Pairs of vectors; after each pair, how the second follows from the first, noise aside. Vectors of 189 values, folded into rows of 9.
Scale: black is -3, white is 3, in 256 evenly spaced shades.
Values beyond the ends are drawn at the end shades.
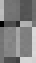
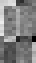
reversed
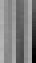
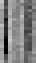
wrapped around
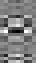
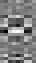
negated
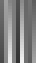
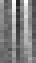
reversed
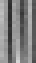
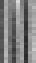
reversed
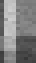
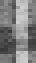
wrapped around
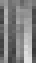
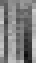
negated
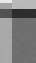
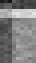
negated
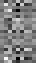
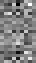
reversed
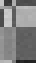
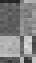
reversed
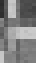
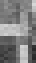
reversed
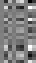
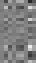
shrunk
